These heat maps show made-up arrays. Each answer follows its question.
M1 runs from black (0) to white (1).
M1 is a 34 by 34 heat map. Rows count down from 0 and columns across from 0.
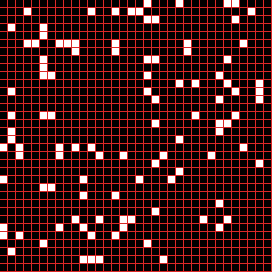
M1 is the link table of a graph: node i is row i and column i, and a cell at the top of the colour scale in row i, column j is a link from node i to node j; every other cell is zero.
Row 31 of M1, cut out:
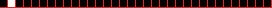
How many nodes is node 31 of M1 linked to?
1
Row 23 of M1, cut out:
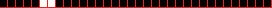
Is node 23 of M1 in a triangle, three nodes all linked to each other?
no
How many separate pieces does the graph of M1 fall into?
3
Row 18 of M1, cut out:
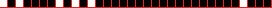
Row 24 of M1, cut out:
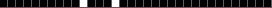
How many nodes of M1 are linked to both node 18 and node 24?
0
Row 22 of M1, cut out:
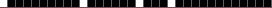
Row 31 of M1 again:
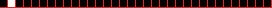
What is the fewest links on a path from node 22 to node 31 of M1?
3
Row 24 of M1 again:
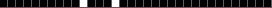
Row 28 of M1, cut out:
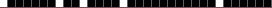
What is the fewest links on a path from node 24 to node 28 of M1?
2
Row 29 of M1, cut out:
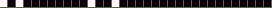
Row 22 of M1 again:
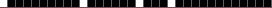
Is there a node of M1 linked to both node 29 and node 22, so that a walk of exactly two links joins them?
yes
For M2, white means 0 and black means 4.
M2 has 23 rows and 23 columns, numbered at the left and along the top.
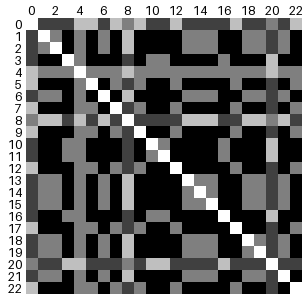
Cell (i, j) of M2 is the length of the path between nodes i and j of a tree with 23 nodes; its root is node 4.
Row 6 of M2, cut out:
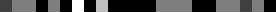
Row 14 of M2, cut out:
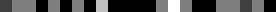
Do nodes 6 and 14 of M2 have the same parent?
yes
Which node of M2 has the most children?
8
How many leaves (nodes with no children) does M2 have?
19
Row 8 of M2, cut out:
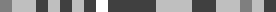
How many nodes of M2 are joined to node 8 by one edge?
10
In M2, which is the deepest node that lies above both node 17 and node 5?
0
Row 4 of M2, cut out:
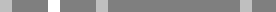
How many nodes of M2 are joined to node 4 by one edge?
3
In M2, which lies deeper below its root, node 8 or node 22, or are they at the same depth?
node 22
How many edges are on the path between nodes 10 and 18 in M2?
4
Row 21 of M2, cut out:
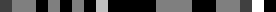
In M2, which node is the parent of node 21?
8
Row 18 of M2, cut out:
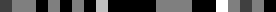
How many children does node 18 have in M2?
0
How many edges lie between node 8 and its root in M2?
1
